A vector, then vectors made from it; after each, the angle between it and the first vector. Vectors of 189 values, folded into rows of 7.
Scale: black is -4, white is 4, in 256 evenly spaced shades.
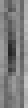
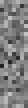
orthogonal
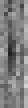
nearly parallel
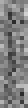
partly aligned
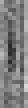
nearly parallel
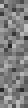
orthogonal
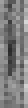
nearly parallel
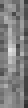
nearly opposite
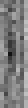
nearly parallel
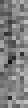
partly aligned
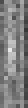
nearly opposite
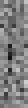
partly aligned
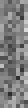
partly aligned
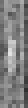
nearly opposite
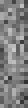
partly opposed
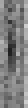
nearly parallel
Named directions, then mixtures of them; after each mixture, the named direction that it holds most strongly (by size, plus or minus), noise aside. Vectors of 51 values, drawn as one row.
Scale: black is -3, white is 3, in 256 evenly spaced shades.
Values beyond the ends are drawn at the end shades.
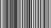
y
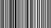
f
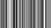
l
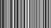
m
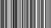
l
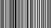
f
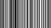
f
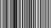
y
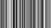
l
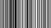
f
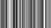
l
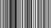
y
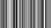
l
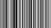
l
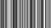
l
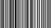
f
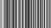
m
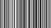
f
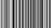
m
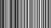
m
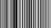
y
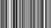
l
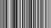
l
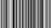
l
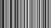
m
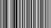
l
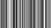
l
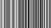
m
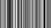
l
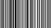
f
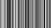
l
